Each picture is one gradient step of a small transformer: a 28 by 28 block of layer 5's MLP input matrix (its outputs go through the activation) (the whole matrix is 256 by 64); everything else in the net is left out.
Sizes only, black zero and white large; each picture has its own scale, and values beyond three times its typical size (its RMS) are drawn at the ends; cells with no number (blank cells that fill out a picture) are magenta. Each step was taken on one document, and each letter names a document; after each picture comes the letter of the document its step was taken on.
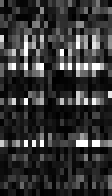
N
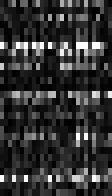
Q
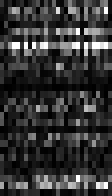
Q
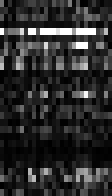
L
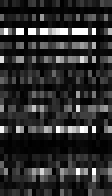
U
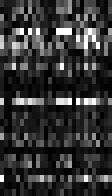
N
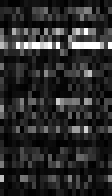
L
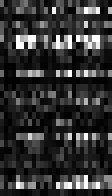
N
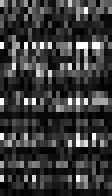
Q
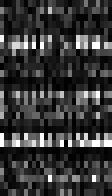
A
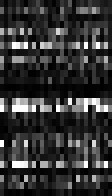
Q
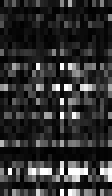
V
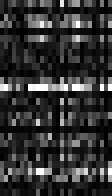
V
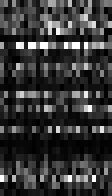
L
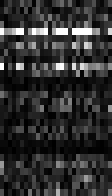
L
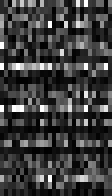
A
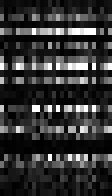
U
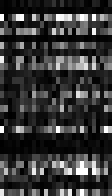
U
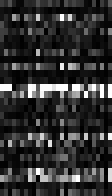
V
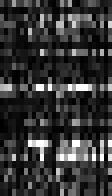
V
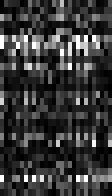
Q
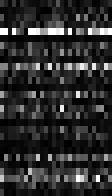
U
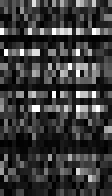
U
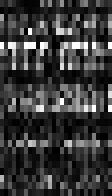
N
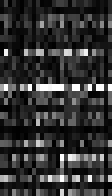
V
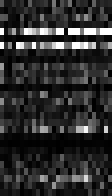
U
